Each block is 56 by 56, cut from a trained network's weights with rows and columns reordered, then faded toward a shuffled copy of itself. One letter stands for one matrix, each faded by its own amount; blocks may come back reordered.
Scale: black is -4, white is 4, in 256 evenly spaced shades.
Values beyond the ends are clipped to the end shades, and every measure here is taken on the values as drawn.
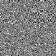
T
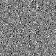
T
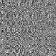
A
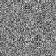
A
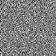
A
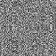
A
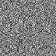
A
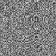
A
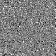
T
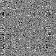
T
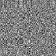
A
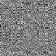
A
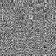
A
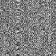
A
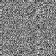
A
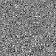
T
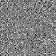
T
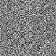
A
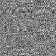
A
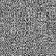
A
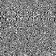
T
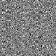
T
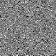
T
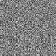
A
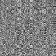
A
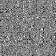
T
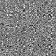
T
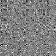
T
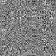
A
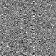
T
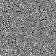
T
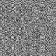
A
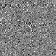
T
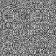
A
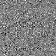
T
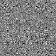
T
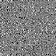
T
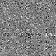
T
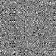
T
